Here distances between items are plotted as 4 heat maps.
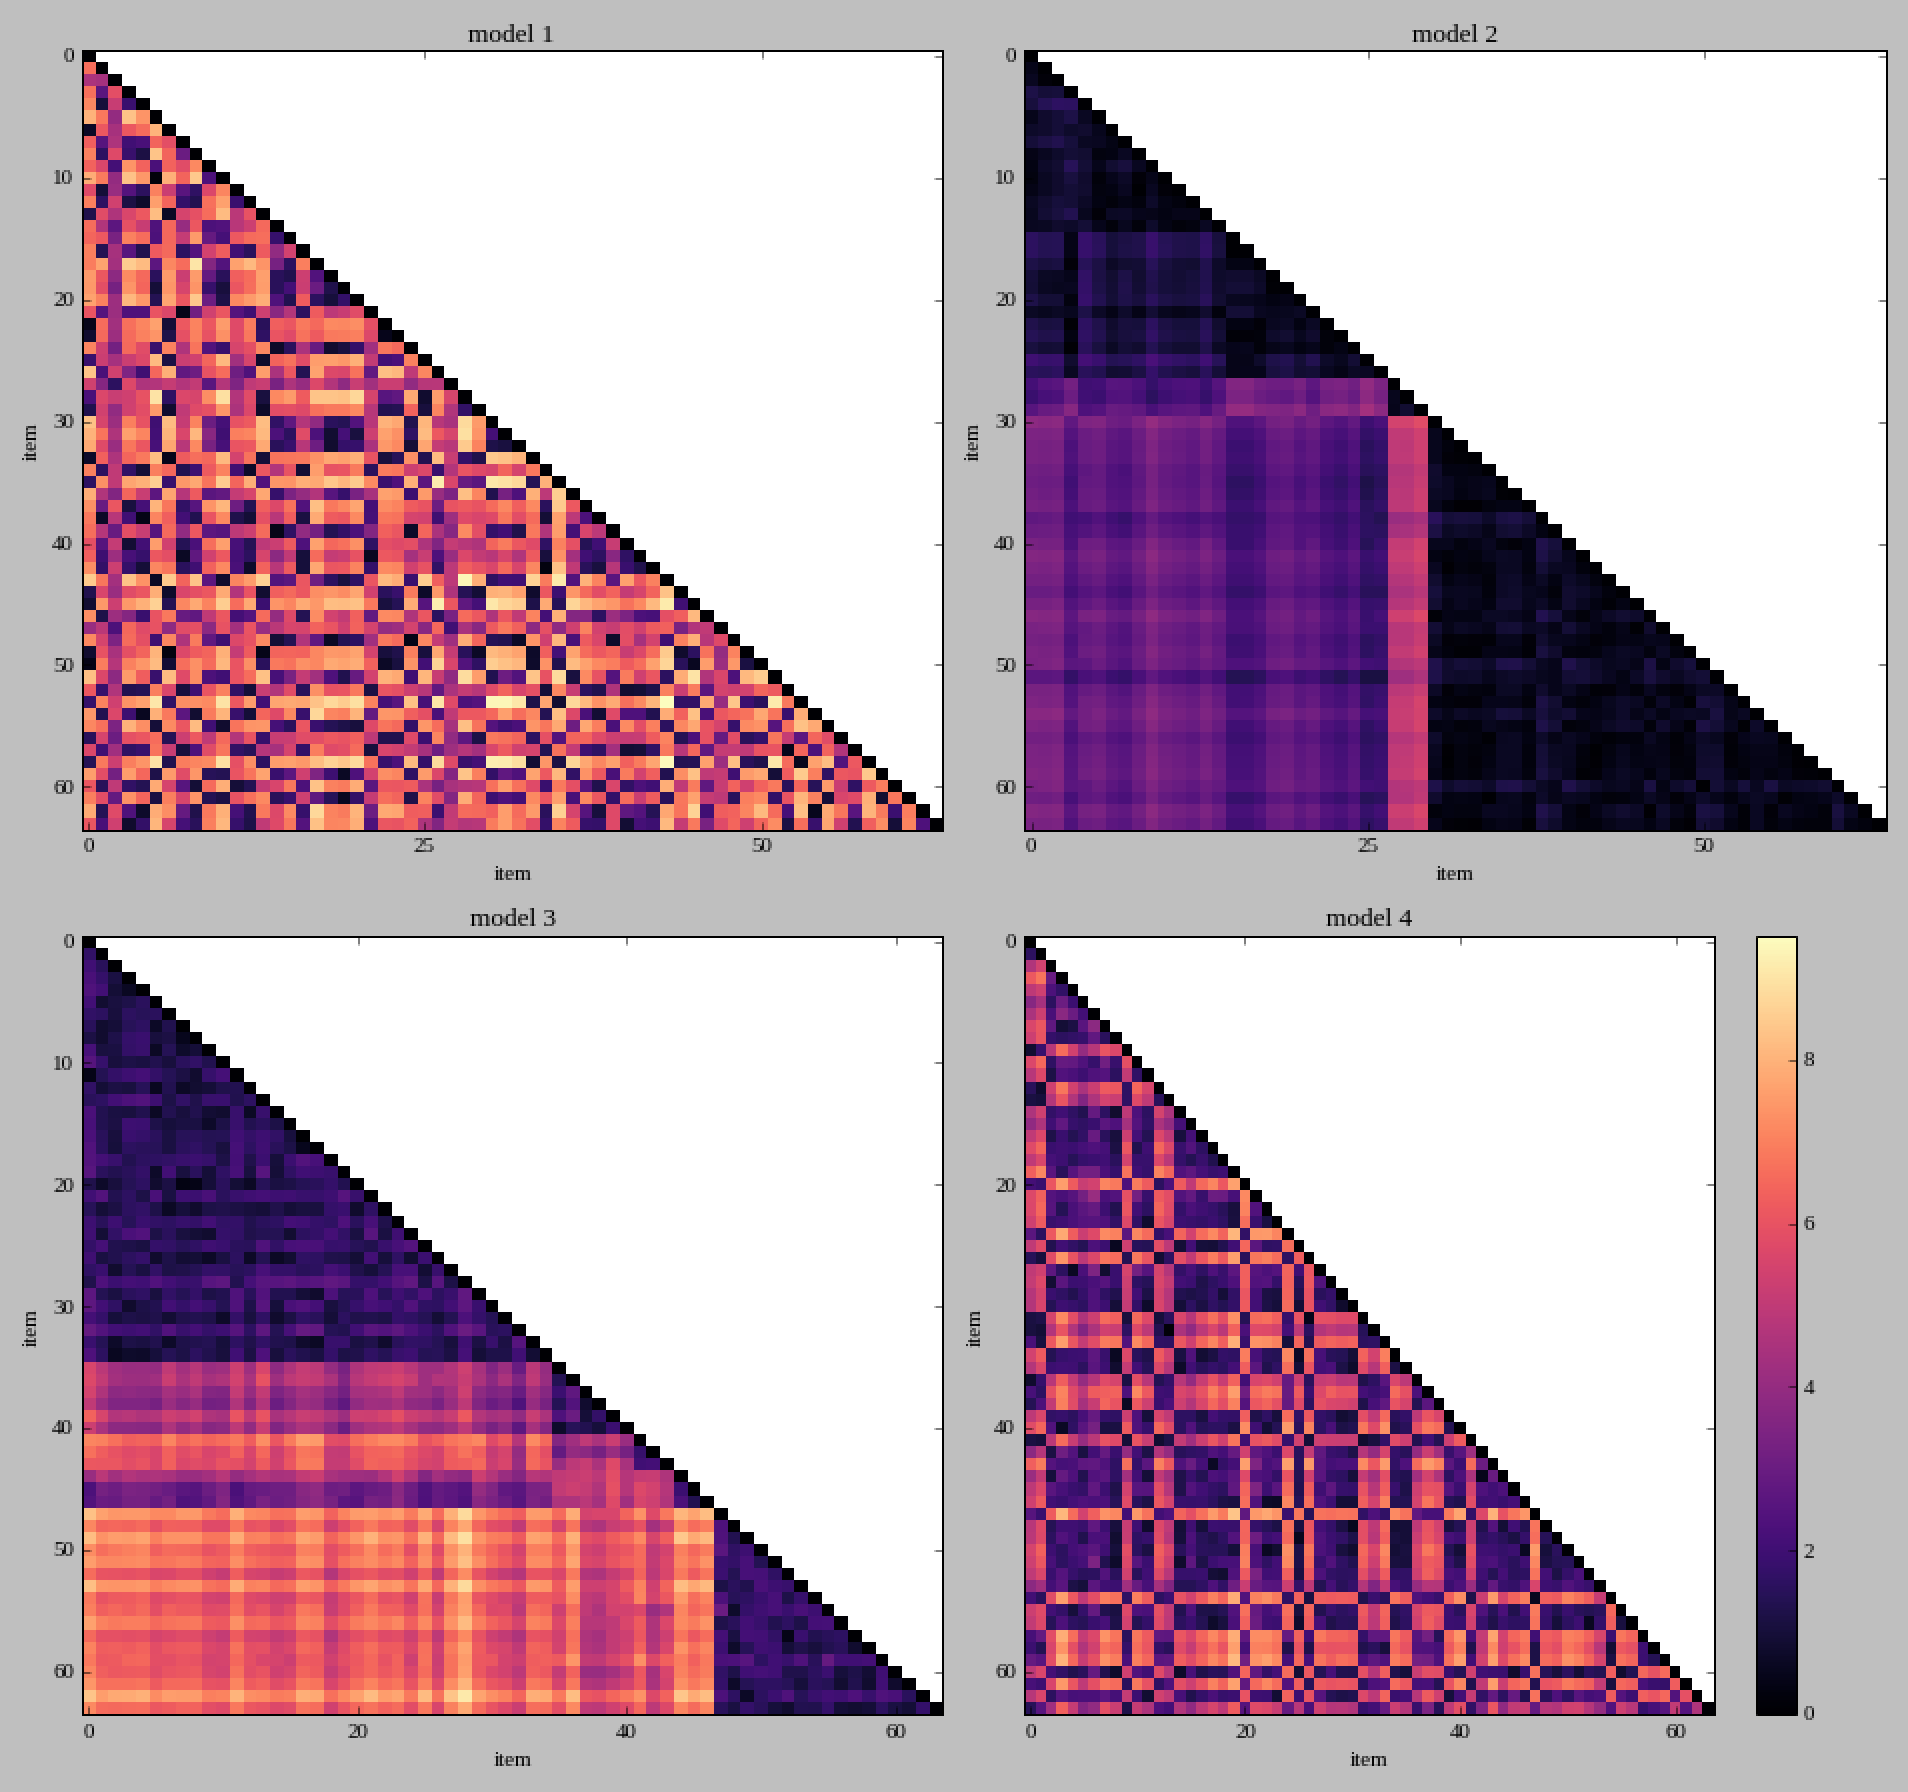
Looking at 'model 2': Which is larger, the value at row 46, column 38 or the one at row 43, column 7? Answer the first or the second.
the second
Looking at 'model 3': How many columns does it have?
64
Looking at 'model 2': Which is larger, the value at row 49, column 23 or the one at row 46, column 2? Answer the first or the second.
the second
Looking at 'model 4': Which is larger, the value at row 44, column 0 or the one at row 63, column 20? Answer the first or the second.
the first
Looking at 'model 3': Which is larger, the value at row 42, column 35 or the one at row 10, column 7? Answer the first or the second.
the first
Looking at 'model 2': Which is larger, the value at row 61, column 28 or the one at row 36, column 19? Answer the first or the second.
the first
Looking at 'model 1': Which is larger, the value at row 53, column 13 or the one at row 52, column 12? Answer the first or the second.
the first
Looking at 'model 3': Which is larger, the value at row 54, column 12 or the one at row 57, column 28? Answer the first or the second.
the second
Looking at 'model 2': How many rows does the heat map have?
64
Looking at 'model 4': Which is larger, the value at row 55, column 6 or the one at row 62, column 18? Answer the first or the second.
the first
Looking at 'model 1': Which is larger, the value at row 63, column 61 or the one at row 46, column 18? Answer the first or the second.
the first
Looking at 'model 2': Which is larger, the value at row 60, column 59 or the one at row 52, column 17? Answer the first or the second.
the second
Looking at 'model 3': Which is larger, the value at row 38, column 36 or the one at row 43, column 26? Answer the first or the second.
the second
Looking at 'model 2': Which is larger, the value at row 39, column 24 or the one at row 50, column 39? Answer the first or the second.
the first
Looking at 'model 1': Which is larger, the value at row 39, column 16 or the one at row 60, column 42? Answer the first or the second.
the first
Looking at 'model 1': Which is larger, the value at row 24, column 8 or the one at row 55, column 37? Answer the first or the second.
the second
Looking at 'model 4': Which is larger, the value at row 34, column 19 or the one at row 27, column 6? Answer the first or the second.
the second
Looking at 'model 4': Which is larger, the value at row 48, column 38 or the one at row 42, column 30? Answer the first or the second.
the first
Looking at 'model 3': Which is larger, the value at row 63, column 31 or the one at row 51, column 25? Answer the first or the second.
the second
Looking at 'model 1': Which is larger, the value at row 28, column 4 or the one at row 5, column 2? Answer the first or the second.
the first
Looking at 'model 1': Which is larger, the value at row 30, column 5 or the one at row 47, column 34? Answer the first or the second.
the second
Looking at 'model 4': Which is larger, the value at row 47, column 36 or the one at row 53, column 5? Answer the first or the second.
the first
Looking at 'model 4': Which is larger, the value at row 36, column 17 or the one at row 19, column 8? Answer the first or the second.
the first
